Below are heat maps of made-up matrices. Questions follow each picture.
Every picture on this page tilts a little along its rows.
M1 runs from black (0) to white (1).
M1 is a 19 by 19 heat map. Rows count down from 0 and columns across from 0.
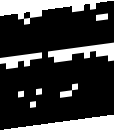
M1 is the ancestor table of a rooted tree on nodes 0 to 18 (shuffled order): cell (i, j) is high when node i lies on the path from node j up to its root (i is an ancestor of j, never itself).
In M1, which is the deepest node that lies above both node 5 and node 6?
0
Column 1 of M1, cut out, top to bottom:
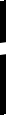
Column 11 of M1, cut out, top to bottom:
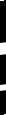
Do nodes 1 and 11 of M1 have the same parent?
no
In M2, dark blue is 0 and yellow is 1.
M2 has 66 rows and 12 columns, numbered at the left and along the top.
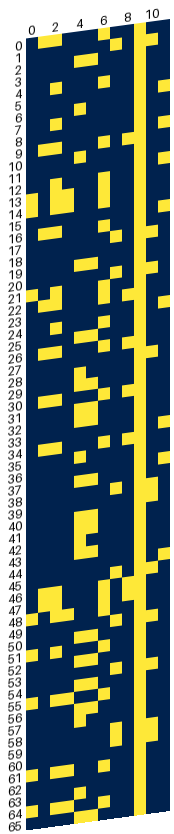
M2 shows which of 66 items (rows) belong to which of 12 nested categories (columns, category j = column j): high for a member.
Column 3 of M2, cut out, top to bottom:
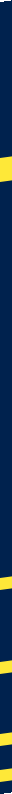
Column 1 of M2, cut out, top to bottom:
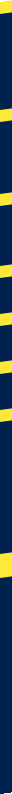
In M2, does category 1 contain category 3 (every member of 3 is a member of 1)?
no
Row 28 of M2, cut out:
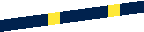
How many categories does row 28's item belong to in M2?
2
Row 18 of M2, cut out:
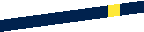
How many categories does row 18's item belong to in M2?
1
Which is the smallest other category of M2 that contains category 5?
4
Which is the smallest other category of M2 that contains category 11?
9
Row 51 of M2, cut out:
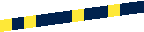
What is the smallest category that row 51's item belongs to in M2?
0
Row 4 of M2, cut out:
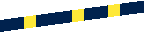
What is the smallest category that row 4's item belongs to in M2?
6
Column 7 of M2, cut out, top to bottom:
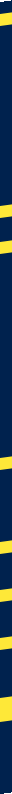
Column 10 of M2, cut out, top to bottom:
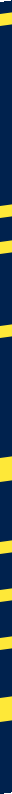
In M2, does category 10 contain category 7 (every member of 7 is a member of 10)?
yes
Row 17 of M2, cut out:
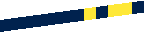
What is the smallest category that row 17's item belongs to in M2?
7
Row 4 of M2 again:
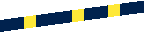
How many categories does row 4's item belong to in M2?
3
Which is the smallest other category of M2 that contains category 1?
6
